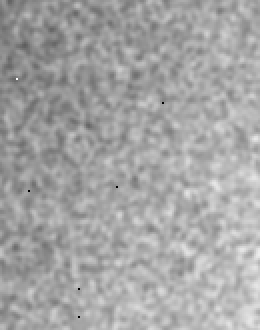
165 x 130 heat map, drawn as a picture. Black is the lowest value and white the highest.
Values rise toward the bottom right. Six lone cells stand out: one far higher and five far lower than their neighbours. No single row or column stands out from its neighbours. The ninth with the lowest average is the top left.
